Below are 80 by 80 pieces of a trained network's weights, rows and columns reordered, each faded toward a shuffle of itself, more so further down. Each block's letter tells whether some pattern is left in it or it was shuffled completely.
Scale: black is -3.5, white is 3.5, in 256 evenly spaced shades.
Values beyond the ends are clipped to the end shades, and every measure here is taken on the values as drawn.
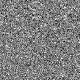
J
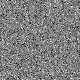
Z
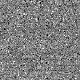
J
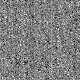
J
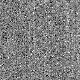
J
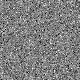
Z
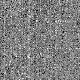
J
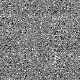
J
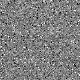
J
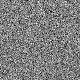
Z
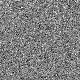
Z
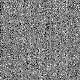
J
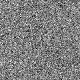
J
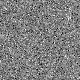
Z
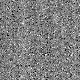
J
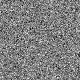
J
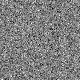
Z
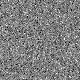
Z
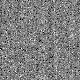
J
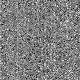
J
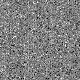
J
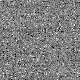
J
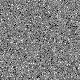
Z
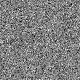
Z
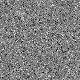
Z
